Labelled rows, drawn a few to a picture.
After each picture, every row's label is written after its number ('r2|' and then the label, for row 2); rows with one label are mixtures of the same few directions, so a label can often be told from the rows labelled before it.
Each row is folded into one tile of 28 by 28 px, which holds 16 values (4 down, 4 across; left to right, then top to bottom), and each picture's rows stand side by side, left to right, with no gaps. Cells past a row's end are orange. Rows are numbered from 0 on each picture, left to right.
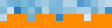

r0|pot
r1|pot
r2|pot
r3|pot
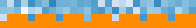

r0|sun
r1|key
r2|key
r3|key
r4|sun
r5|key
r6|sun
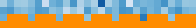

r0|key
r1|key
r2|sun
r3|key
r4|key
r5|pot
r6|key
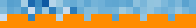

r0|pot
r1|sun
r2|pot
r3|key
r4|sun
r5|pot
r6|key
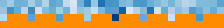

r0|sun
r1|sun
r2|pot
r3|key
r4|pot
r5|pot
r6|pot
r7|pot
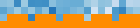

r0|key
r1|sun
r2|pot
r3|sun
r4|key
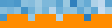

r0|sun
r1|sun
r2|key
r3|pot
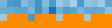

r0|pot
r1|sun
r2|sun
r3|sun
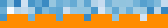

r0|sun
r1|sun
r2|sun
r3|pot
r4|sun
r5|pot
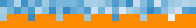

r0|key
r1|sun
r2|sun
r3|sun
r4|sun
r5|key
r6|pot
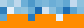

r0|sun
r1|pot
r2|key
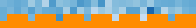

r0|pot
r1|sun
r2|pot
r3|sun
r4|pot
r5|sun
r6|key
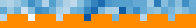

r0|sun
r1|key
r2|pot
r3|pot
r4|sun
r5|key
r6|key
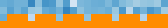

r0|sun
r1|key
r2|key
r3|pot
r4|pot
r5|sun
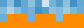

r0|key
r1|key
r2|key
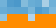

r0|pot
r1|key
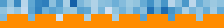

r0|sun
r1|pot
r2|key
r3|sun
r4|pot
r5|sun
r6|key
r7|pot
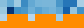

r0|sun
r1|key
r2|pot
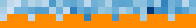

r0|pot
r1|sun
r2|pot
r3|key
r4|sun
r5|sun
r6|key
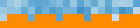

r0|pot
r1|sun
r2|sun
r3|sun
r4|sun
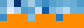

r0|key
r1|pot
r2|key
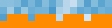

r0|pot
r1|sun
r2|pot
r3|key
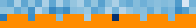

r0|key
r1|sun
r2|key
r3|sun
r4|key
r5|pot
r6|key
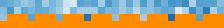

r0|pot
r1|key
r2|pot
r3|key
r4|sun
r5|key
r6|sun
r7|pot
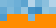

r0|pot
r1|key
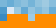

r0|sun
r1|pot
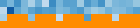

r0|sun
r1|sun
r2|pot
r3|sun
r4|pot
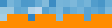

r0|key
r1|key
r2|sun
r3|pot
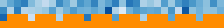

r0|pot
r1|pot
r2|key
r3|sun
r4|key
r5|sun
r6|pot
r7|key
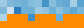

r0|pot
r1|key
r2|key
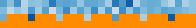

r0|sun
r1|pot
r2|pot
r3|pot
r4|sun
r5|pot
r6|key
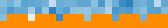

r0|sun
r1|pot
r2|pot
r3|sun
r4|pot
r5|key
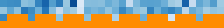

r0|sun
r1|pot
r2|sun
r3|sun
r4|key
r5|sun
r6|key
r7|sun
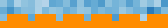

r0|key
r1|pot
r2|sun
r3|sun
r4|key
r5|sun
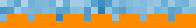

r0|key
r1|pot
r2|key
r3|pot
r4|key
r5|pot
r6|key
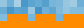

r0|sun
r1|sun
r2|pot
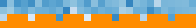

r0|key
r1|key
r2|pot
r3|key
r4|key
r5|key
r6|pot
